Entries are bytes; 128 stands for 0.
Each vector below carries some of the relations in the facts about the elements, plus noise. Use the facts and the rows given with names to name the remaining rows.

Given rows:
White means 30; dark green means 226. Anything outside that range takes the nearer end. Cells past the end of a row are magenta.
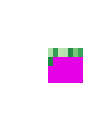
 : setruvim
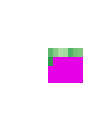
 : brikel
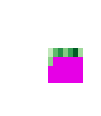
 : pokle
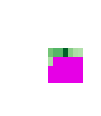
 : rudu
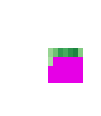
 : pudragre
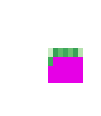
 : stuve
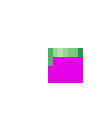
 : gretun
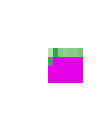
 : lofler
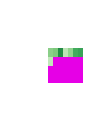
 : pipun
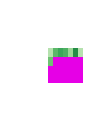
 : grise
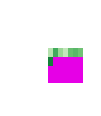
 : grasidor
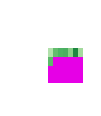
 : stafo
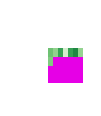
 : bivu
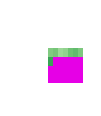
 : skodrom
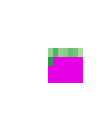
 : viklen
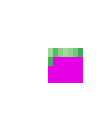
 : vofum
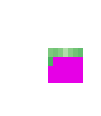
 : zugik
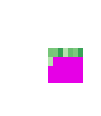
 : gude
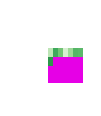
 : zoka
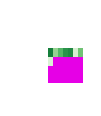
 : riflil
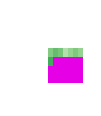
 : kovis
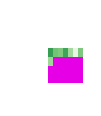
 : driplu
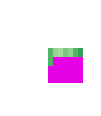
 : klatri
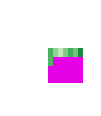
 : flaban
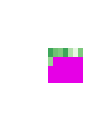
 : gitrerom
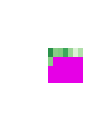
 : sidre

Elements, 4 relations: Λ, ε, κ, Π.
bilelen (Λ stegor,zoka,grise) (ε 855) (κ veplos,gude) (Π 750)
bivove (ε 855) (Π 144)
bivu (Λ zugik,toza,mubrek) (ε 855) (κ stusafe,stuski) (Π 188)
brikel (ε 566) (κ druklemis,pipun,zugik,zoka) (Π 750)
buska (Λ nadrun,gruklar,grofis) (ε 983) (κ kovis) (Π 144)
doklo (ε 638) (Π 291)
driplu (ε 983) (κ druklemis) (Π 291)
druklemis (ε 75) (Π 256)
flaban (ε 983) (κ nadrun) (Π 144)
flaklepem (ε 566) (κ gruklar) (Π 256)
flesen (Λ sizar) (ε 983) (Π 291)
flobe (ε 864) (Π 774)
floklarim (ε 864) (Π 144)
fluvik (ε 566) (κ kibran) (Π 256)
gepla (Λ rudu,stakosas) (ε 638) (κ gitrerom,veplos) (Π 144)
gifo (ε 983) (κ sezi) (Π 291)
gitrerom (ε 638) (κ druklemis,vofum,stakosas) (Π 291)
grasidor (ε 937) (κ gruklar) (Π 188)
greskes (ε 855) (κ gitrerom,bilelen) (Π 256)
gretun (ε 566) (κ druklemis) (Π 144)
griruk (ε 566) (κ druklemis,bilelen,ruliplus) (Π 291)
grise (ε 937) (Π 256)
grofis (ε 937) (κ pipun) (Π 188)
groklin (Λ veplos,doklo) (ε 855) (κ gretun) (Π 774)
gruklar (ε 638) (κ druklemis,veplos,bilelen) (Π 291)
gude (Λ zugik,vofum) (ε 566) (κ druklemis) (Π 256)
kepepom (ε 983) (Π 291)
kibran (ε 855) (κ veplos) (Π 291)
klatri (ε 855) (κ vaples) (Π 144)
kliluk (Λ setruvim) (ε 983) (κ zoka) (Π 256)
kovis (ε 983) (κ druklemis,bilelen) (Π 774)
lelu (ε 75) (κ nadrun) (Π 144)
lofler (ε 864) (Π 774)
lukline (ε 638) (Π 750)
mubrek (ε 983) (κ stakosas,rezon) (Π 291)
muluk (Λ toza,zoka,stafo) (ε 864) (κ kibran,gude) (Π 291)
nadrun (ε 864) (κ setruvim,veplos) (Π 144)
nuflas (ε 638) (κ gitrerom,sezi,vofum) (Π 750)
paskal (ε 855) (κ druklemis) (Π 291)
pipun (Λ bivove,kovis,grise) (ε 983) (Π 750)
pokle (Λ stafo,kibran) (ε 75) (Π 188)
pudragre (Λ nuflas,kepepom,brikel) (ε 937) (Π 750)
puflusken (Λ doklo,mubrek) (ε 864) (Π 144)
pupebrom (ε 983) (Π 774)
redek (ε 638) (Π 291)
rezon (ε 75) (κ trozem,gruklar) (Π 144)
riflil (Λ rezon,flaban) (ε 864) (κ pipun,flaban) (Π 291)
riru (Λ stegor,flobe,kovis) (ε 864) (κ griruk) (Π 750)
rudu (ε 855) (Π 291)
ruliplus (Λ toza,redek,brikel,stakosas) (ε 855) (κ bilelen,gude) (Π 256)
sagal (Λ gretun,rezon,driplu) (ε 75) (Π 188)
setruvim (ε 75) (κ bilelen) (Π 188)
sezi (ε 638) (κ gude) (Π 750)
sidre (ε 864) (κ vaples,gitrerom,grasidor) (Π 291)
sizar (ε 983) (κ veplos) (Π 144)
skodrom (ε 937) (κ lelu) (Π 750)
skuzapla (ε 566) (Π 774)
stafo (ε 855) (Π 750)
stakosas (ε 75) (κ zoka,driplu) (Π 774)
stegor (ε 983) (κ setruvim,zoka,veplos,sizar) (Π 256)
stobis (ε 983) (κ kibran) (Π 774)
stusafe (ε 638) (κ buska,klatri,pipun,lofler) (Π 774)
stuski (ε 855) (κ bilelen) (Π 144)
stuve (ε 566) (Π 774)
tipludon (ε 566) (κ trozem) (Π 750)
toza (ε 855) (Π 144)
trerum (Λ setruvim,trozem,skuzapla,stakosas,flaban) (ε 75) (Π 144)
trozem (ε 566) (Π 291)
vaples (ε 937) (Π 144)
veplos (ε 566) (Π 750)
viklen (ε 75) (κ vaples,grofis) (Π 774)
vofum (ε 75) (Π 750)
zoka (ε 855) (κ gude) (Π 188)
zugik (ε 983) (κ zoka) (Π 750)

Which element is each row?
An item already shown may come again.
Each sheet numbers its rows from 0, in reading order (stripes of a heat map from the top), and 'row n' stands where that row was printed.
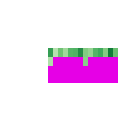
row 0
buska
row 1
toza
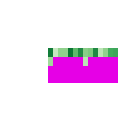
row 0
gepla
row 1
pipun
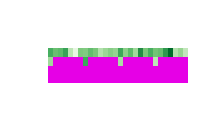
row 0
kibran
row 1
kovis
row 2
ruliplus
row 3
doklo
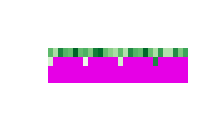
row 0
puflusken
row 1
flesen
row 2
puflusken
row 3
setruvim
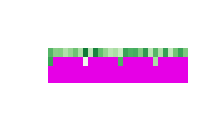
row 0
stegor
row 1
muluk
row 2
flobe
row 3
riru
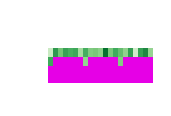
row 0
skuzapla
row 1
kliluk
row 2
bivu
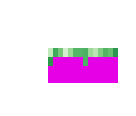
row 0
zoka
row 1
rezon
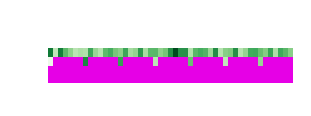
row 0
muluk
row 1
grofis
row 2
stakosas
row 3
trerum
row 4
grise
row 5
pipun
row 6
groklin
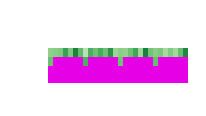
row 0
floklarim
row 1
lukline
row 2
bivove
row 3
vaples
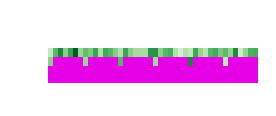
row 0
pokle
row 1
groklin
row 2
druklemis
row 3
mubrek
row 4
grofis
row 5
bilelen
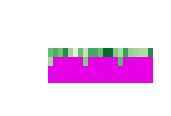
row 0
trozem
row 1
sagal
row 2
druklemis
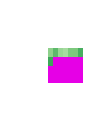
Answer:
sezi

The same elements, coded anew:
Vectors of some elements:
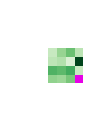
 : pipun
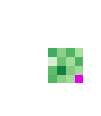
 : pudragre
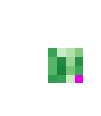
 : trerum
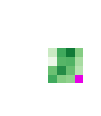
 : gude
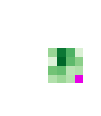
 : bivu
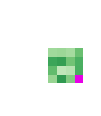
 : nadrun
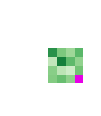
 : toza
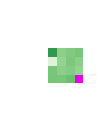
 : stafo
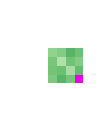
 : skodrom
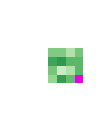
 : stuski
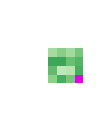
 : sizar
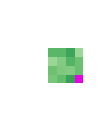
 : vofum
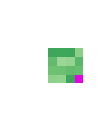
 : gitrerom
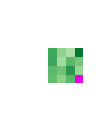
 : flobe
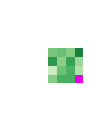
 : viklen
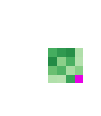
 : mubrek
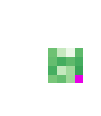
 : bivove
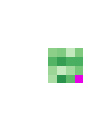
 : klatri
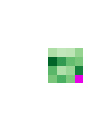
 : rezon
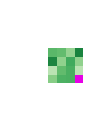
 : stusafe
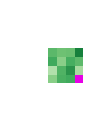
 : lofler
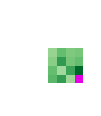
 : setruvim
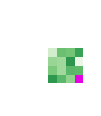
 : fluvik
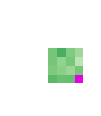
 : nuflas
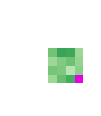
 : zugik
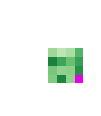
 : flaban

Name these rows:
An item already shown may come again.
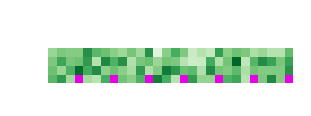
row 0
setruvim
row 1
doklo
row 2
kovis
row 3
kliluk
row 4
grise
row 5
gepla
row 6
flaban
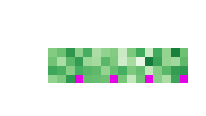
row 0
veplos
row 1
lukline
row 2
bilelen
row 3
trozem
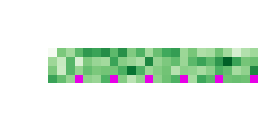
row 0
stegor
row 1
kibran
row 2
flesen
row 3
zugik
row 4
vaples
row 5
rezon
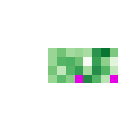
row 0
grofis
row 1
ruliplus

